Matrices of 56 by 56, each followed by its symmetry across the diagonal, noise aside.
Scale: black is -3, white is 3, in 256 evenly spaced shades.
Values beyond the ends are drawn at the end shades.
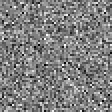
antisymmetric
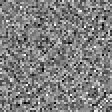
symmetric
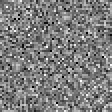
symmetric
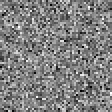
neither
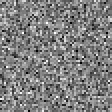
neither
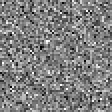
antisymmetric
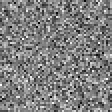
antisymmetric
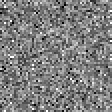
neither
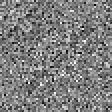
symmetric
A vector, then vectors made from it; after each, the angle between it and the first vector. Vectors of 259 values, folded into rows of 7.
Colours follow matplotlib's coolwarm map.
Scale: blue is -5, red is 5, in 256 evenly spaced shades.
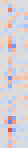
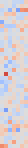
partly opposed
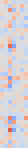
nearly parallel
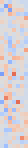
partly opposed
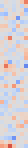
orthogonal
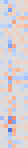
nearly opposite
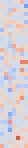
partly opposed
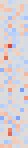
partly aligned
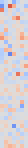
orthogonal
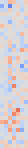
partly aligned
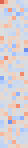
partly aligned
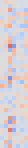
nearly parallel
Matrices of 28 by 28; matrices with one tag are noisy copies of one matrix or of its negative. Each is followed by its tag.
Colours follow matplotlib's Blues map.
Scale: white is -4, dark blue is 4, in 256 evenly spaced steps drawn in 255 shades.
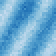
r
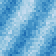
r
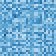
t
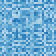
t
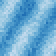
r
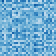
t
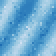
r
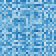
t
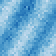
r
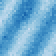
r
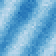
r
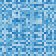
t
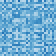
t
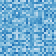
t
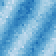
r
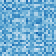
t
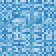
t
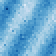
r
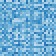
t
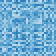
t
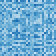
t
